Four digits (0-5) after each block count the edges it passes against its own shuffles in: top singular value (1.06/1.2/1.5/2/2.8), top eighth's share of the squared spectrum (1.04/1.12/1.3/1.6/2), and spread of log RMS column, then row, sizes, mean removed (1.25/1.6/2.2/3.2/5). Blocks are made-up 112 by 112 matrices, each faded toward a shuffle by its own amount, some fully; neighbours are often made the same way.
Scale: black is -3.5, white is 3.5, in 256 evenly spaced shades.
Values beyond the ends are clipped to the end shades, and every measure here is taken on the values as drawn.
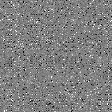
4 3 2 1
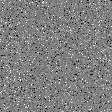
1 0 0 0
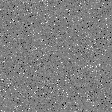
0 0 0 0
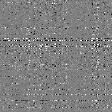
3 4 3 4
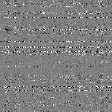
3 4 3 4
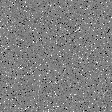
0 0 0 0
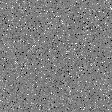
0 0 0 1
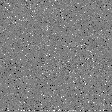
2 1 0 1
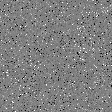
0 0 0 0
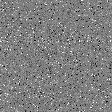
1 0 0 0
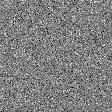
0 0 0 0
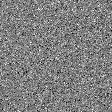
0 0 0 0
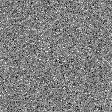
0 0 0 1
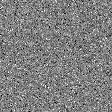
0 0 0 0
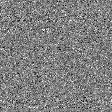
0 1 0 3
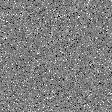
1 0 0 0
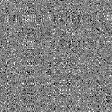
4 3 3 2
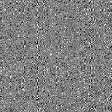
4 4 3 2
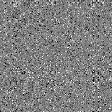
3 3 2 1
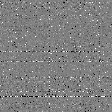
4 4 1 3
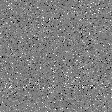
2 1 0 1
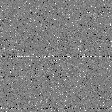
3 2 0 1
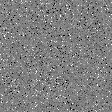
1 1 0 0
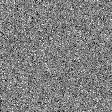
1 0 0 0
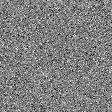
1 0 0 0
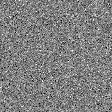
2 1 0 0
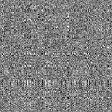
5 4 3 3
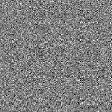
4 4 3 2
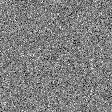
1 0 0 0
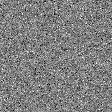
2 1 0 0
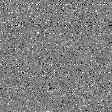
3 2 0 3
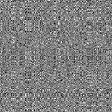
5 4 3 3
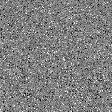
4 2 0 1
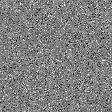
2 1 0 0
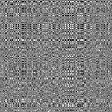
5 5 4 4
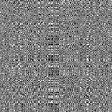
5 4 3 3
